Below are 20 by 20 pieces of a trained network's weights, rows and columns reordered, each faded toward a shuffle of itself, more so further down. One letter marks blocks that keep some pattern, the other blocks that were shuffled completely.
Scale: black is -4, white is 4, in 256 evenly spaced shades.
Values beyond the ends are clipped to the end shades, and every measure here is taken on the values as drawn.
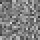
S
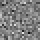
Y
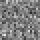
S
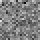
S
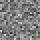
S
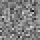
Y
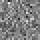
Y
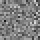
S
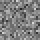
Y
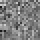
S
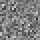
Y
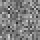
S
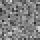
Y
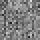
S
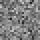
Y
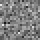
Y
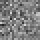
S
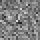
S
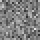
Y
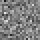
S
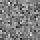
Y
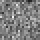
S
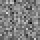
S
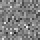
Y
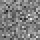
Y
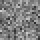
S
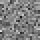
Y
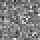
Y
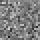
Y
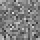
Y
